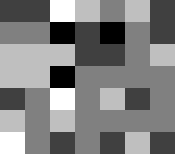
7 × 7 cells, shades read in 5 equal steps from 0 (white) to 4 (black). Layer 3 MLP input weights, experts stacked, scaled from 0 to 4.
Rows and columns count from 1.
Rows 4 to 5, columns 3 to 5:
4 2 2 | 0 2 1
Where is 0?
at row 1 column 3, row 5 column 3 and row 7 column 1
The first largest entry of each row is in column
1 3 4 3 1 2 3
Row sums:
13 20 12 14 13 12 14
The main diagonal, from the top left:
3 2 1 2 1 2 3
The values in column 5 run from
1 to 4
